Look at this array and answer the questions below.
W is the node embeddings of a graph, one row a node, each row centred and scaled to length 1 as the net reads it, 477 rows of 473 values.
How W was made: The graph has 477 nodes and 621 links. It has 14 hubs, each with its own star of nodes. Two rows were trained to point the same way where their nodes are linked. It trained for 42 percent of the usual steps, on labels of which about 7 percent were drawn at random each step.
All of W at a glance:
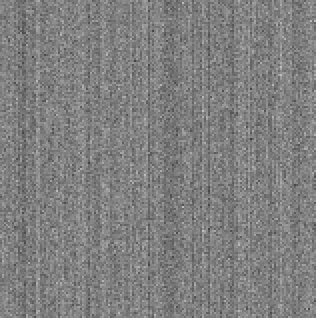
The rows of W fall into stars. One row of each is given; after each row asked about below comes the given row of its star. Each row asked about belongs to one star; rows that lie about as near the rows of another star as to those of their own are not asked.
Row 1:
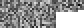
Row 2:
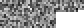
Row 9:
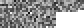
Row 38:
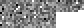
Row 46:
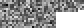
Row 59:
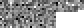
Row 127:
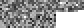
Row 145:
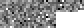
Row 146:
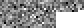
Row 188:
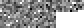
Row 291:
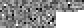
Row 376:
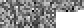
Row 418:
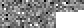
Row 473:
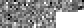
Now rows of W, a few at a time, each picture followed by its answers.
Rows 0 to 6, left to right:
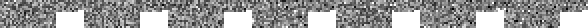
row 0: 1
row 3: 473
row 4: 46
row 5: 188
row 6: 376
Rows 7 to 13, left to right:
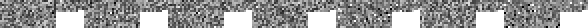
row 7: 291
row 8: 38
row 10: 46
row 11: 376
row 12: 291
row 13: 38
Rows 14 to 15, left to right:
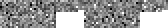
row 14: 146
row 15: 59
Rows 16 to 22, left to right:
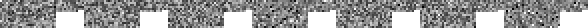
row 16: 473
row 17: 9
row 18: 59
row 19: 2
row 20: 473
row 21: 418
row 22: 376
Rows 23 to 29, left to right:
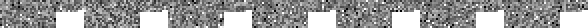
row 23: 9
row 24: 418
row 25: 127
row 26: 38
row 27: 1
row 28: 59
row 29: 291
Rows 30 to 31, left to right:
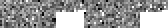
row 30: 9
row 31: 188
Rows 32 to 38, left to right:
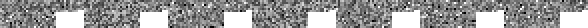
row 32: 145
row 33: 376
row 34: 38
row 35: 59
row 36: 46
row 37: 9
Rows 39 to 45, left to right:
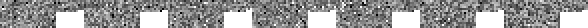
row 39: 127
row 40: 1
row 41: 418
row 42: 46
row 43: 473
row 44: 145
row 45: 1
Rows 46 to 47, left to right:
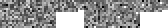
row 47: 38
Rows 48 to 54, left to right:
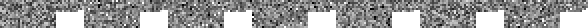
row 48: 188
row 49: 473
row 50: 473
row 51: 59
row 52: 291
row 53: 146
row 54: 2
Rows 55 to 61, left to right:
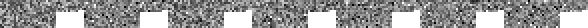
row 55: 38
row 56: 59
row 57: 59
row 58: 376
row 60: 291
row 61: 1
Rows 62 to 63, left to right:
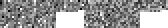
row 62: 2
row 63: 145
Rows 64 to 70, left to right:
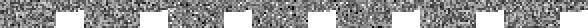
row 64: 9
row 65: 291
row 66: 376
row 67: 9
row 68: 38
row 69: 38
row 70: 291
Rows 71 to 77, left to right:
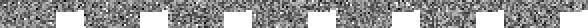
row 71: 291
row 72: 146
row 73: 46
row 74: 473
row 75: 376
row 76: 2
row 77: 418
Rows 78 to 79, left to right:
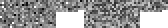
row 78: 59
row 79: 473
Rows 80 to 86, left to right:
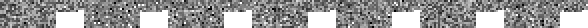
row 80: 2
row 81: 46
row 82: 376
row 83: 46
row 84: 376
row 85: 9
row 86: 376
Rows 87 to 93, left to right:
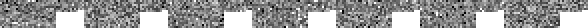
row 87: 473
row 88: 2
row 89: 9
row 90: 145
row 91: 2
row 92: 9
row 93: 127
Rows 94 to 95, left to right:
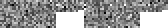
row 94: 1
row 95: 38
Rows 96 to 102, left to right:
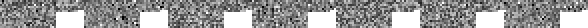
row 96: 127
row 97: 291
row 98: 9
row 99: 2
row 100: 59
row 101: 145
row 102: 188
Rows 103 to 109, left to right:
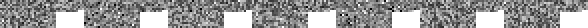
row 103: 59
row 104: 146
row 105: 38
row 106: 473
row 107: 1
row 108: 376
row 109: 9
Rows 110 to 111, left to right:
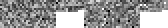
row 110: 59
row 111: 145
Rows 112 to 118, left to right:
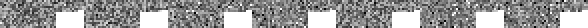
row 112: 46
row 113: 291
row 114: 376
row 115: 1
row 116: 291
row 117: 145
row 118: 59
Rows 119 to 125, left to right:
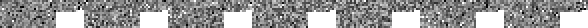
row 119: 291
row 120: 2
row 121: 9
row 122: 418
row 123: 9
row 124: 418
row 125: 188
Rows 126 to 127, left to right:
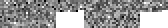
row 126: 473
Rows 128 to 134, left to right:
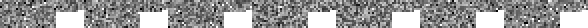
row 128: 473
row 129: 2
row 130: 46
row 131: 2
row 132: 2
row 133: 473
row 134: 145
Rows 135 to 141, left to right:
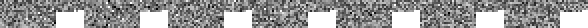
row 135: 127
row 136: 1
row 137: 127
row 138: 2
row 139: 1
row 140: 9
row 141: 2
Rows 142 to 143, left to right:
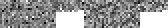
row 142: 9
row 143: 188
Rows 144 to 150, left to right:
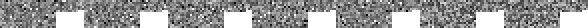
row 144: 145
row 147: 9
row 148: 418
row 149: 376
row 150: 46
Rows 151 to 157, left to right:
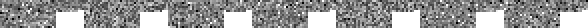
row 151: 1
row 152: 38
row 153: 146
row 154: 473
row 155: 188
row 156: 418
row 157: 9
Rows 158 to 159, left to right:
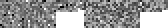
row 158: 145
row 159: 146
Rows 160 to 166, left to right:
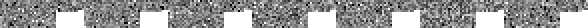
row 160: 146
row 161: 291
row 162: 418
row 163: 59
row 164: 59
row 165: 59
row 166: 9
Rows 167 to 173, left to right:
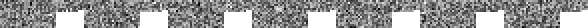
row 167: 38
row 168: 145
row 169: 1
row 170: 188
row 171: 418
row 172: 146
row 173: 376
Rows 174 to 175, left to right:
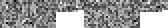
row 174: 127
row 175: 1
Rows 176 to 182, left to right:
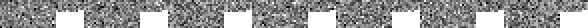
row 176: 291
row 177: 188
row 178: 1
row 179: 146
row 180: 46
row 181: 38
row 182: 9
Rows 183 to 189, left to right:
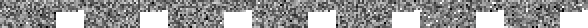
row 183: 146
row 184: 1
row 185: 291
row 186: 473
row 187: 291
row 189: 146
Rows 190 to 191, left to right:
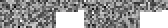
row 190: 59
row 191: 145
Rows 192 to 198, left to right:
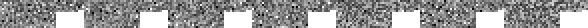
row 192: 38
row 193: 127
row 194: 188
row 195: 38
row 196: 38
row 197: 1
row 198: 145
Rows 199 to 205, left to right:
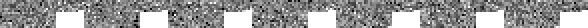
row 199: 46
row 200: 127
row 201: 1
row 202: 145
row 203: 127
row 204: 376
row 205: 127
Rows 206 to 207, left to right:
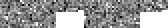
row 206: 418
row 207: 146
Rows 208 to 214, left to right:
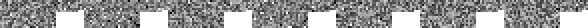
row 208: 291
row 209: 145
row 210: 9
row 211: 127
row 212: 2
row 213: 2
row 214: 376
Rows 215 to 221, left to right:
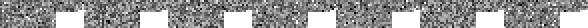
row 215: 9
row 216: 188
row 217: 127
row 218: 2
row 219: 188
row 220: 2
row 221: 473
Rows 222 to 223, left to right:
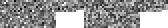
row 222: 59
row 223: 418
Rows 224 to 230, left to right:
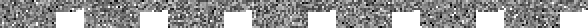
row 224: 418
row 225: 473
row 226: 9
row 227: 38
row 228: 127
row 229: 146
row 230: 145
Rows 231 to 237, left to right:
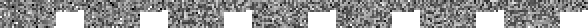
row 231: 376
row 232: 188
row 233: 145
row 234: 146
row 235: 2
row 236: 473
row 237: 473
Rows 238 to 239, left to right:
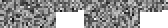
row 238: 2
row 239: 2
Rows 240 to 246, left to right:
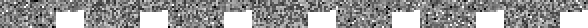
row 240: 473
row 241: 127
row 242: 291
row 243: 38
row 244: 376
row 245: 418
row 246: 1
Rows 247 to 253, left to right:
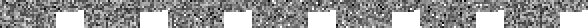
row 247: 46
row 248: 1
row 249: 9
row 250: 418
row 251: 38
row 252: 145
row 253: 376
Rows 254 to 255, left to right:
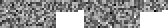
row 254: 146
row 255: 291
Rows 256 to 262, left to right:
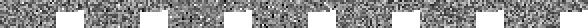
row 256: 1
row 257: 46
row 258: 418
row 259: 146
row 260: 291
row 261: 46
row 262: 146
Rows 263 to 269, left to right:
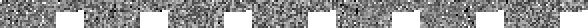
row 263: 473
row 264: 1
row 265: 46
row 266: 146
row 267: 2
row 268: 46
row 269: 127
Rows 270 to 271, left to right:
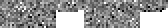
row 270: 146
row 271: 1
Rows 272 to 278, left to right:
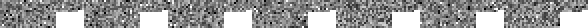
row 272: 1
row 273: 2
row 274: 2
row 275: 127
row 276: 38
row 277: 188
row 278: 59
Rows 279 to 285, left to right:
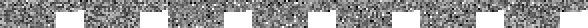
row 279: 145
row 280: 2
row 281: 59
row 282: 473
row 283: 145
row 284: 146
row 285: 46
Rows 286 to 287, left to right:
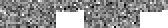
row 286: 188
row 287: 59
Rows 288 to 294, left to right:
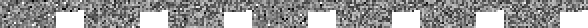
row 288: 418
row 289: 473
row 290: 2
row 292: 38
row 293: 46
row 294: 291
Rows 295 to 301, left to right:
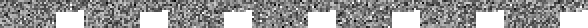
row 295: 38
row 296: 291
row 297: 418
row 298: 59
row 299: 1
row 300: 127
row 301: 145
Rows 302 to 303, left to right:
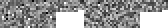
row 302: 418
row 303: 146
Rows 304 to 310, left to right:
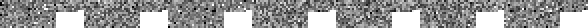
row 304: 59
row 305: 146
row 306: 46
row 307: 376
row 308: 59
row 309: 145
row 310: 2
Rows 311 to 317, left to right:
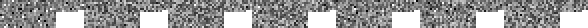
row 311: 2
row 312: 38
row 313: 46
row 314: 473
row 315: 2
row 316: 1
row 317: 291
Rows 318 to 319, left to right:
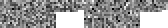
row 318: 188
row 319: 9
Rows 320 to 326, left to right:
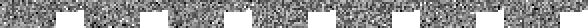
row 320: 127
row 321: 146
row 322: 291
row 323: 38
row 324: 146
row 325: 38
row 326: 188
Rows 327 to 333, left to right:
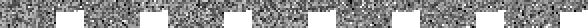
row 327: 127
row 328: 59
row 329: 146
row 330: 38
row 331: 473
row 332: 46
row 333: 188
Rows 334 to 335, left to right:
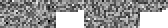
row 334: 188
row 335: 2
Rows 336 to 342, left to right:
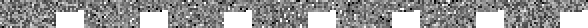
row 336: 38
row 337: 1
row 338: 418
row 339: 145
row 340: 127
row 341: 473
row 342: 376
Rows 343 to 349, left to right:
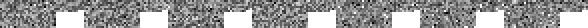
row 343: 127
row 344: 59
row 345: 418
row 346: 2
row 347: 418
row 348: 376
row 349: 59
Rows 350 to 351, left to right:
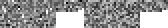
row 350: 2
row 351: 146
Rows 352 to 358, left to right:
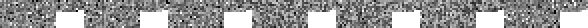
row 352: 473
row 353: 9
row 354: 46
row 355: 376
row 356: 145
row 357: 146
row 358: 376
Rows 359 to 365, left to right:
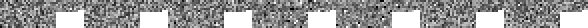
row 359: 376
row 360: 2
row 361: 127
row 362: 145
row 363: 145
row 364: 38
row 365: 38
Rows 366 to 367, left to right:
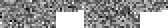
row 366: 46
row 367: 473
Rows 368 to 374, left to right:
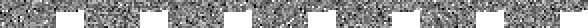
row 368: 1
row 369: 46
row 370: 59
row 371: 418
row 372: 59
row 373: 376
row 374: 188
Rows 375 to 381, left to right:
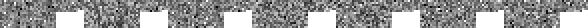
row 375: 188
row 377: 188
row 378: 9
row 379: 46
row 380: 2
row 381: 418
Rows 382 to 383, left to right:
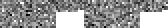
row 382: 1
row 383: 2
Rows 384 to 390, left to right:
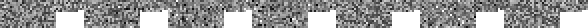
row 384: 2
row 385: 46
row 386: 376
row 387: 2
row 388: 145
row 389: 146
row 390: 46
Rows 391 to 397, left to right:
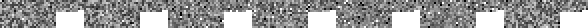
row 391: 376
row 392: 146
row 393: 9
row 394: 1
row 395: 59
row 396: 418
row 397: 376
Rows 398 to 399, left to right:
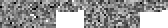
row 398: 146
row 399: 418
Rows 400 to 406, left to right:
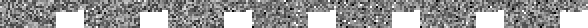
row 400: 418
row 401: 1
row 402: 146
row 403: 46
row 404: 59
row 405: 46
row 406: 376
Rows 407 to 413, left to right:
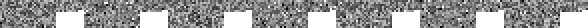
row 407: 146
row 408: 1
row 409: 291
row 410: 146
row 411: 1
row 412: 2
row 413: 376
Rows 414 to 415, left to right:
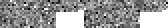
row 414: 59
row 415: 9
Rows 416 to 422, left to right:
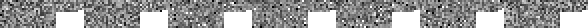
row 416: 2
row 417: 1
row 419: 291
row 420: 59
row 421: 2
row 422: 38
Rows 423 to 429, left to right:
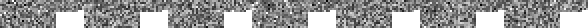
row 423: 188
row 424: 38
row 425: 46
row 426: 38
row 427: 188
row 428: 38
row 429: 2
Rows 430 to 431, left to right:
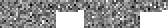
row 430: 146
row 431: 188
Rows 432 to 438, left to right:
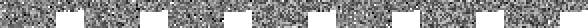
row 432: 376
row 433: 376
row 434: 9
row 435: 188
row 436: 127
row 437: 418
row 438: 291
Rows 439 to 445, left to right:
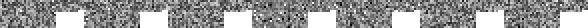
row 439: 376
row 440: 188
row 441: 9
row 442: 376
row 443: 376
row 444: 376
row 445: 9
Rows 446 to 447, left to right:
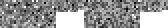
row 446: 473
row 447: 376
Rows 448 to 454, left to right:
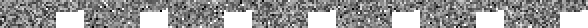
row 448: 146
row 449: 1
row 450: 146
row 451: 188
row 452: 473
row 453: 188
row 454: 291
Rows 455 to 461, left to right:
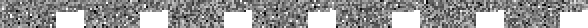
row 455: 127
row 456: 145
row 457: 473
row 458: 145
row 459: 145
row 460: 38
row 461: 59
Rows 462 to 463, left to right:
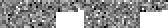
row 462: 146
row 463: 1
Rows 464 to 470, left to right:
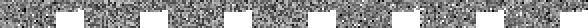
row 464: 145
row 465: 1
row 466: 291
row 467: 38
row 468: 145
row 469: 38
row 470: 9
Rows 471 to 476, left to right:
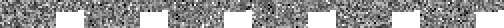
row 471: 376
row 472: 59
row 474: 38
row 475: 9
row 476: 2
